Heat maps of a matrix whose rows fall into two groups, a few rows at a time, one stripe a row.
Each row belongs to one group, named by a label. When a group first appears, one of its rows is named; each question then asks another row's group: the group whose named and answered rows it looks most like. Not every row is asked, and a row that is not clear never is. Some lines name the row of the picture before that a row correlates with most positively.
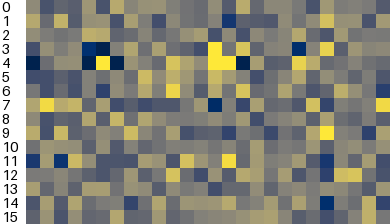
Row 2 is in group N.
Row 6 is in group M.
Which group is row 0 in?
M
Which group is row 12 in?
M
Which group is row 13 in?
N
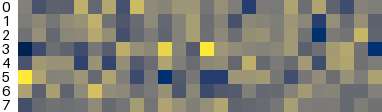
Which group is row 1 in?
N
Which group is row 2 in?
N
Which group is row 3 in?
M
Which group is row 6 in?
N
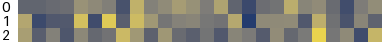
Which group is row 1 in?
M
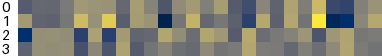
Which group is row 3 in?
M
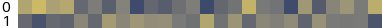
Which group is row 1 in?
M
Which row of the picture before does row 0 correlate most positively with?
3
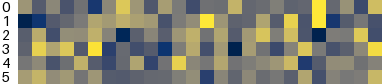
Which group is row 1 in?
M
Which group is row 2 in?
N
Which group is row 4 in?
N
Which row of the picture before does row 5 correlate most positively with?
0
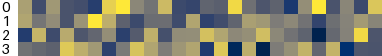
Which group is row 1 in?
N
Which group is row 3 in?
N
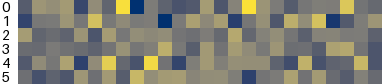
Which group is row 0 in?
M
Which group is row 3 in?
M
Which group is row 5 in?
M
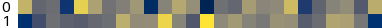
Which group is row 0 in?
N
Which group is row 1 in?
M
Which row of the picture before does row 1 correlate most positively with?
3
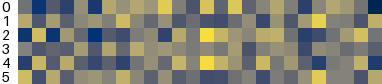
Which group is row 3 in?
M
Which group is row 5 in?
N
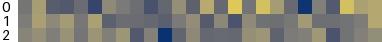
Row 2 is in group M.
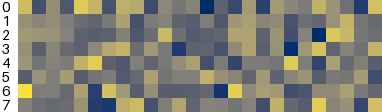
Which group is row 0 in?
N
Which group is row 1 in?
M
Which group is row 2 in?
M
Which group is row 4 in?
N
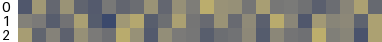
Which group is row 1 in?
N
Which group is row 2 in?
N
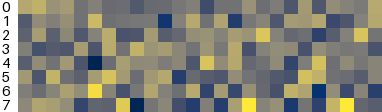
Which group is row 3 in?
M
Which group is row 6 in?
N
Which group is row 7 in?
M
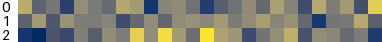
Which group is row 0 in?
N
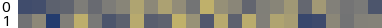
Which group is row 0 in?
M
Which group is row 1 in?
N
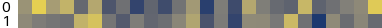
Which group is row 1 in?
N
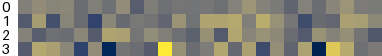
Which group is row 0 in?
M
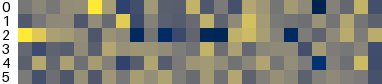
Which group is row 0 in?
N
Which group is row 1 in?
M
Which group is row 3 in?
M
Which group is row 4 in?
N
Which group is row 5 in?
M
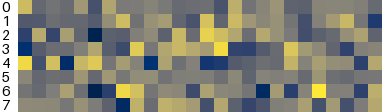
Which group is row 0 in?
M
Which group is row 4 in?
N
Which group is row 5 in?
M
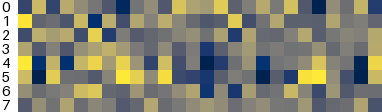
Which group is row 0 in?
N
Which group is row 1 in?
M
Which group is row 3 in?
N
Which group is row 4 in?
N
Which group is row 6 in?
N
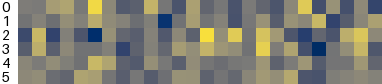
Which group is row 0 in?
N
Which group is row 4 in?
N
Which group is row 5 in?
N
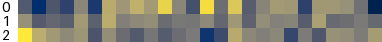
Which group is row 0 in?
M
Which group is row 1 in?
M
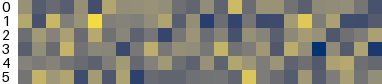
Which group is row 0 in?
M
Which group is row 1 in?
N
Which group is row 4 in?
M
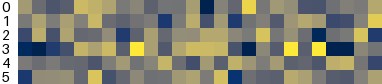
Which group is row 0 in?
N
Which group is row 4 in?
M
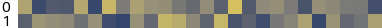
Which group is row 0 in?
M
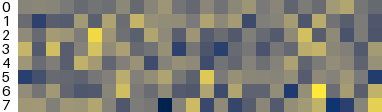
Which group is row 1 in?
M
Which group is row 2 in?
N
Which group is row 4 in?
N
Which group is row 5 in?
M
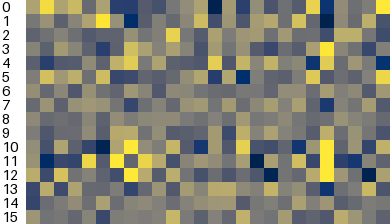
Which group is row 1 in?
N
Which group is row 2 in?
M
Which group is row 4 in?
M
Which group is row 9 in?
M
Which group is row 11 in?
M
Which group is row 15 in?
M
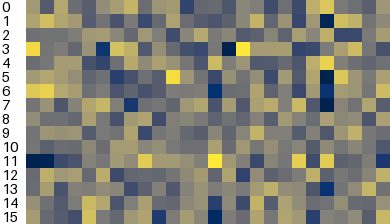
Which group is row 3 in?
M
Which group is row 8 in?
N
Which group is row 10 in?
M
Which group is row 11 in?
M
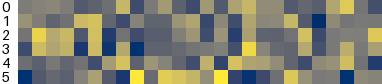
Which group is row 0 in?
M
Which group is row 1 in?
N
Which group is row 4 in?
M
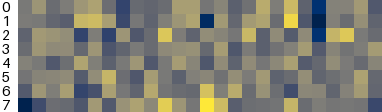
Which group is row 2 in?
M
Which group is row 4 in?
N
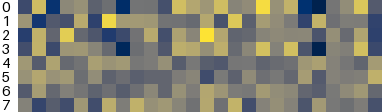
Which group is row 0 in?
N
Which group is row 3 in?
N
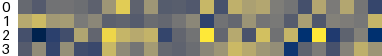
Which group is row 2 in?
M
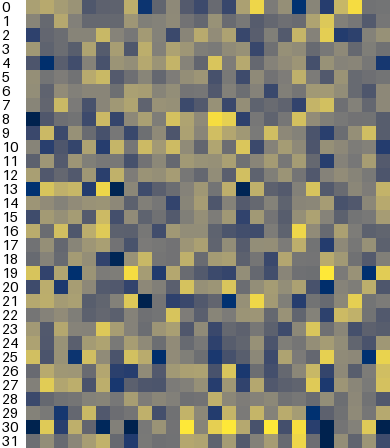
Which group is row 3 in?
M
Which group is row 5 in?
N
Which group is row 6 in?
N
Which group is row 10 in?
M
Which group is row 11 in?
N
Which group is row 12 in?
M
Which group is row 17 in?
N
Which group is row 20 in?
N
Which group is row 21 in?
M
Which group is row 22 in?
M
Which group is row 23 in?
N
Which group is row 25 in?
N
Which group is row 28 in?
M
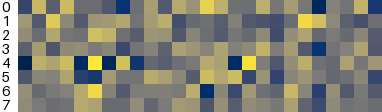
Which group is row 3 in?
N
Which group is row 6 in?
N
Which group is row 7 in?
N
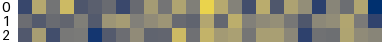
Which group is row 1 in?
M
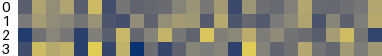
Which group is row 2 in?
M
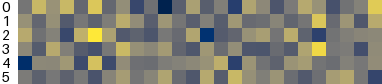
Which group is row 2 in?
N
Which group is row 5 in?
M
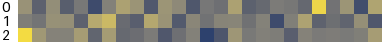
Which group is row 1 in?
N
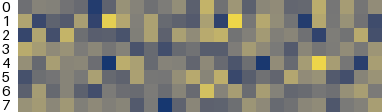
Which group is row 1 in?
M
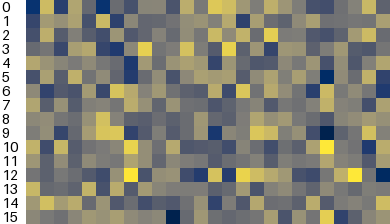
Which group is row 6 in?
M
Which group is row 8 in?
N
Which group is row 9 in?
N
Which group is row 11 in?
N
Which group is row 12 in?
M
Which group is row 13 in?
M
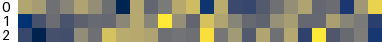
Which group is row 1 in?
M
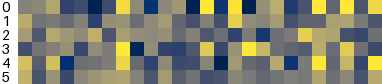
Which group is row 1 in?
M
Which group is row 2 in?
N
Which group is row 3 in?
M
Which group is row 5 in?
N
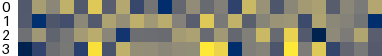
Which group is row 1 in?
M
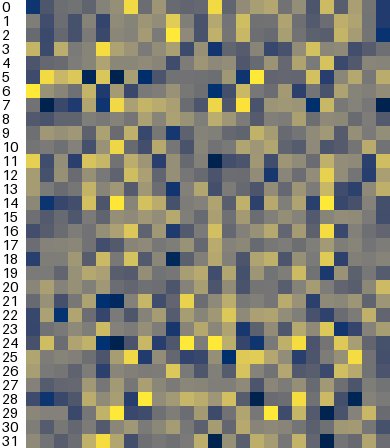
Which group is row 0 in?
M
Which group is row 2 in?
M
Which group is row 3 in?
N
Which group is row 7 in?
M
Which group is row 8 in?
M
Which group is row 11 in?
N
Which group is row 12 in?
N
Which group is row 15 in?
M
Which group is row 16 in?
M
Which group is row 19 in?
N
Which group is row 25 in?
M
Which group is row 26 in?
M
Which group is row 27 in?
M
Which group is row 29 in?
N
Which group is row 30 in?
M
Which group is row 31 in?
N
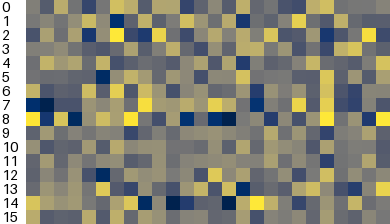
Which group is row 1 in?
N
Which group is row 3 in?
M
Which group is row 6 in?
M
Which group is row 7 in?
M
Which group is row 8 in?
N
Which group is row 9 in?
N
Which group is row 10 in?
M
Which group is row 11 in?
N
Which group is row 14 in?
M
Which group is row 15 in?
M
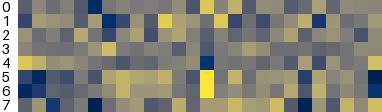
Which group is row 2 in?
N
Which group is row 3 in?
N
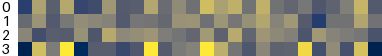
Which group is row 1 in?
N
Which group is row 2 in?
M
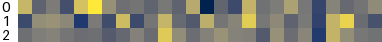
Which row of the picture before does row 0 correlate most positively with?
1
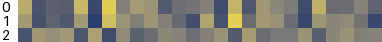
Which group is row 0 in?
M
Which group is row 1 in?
M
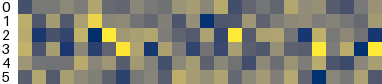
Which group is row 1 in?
N
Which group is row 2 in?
M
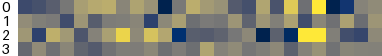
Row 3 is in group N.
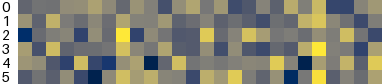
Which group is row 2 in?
M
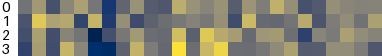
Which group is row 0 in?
N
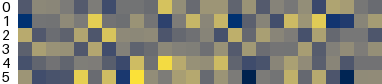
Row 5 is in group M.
